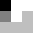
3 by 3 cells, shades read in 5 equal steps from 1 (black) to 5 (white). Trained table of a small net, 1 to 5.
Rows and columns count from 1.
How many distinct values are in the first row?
2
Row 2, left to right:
3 5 4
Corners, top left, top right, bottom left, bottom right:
1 5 4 4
